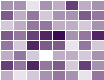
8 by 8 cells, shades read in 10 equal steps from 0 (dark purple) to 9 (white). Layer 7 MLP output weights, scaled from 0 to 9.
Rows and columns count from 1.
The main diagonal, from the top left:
5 6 4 1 3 6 2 4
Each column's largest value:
7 8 8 9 6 8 8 7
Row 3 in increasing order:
4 4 5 6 6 6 7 7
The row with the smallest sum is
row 4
